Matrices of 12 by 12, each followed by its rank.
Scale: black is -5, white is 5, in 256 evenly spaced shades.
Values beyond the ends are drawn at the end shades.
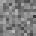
full rank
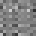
two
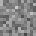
full rank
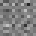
two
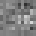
two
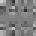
two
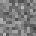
full rank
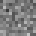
full rank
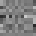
two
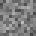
full rank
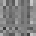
two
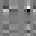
one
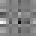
one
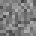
full rank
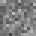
full rank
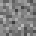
full rank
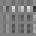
one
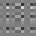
one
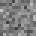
full rank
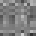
two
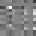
two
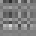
one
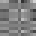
one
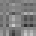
one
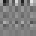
one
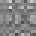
two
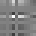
one
